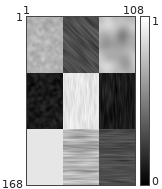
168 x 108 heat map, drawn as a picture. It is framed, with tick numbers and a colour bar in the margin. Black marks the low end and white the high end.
The table splits into 3 rows of 3 panels. Panel 1,1: high, blotchy, faint in contrast. Panel 1,2: low, slanting down to the right, faint in contrast. Panel 1,3: high, smooth. Panel 2,1: very low, blotchy, faint in contrast. Panel 2,2: very high, streaked downward, faint in contrast. Panel 2,3: very low, streaked downward, faint in contrast. Panel 3,1: very high, flat. Panel 3,2: high, streaked across. Panel 3,3: low, streaked across, faint in contrast.
